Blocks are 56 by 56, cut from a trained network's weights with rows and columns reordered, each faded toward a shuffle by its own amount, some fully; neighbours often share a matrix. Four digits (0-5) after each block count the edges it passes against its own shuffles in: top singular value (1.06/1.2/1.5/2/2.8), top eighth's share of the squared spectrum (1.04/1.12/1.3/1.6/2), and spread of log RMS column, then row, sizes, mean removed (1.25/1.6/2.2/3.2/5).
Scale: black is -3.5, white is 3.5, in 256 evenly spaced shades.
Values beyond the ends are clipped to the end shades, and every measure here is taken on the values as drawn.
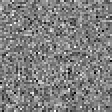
2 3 0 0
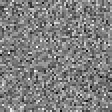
0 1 0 0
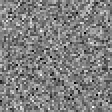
0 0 0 0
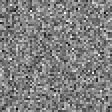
0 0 0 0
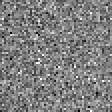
0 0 0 0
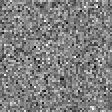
0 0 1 0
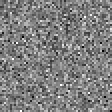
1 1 0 0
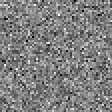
0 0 0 0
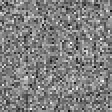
2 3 1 0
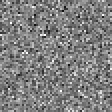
2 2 0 0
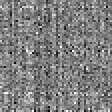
3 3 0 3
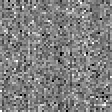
2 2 0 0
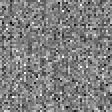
2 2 0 1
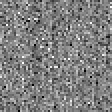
2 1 0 0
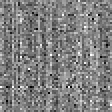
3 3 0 2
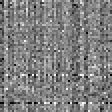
4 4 1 2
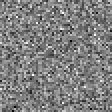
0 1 0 0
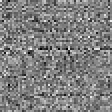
4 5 1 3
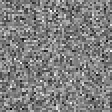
2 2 0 1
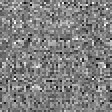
3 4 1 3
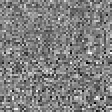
4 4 0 2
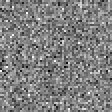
1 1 0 0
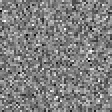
1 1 0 0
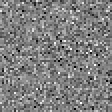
0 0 0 0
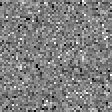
1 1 0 0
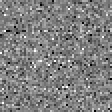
1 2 0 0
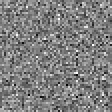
3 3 1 1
